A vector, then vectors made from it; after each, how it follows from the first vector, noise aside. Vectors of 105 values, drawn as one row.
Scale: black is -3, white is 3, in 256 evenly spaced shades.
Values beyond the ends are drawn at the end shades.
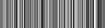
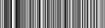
wrapped around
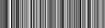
reversed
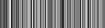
reversed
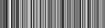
reversed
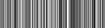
wrapped around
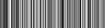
reversed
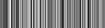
reversed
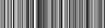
wrapped around
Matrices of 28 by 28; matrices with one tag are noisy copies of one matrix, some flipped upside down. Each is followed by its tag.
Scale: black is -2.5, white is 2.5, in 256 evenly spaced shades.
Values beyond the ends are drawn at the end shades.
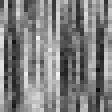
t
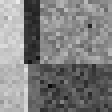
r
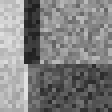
r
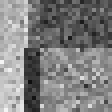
r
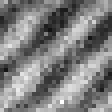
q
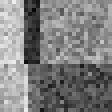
r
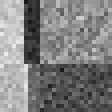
r
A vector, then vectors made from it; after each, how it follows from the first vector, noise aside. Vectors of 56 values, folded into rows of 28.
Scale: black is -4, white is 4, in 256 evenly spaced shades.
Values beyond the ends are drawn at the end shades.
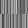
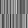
copied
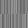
shrunk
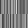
copied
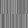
shrunk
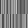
copied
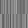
shrunk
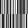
scaled up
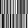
scaled up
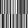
scaled up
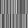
copied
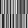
scaled up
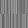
shrunk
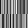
scaled up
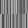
copied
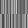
copied
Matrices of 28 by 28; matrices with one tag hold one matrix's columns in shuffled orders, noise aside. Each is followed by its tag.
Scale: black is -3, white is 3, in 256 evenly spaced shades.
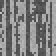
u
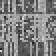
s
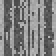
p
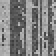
p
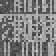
s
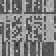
s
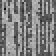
u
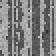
p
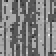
u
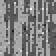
u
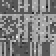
s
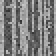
p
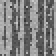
p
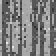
u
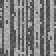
p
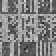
s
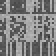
s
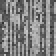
u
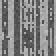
p
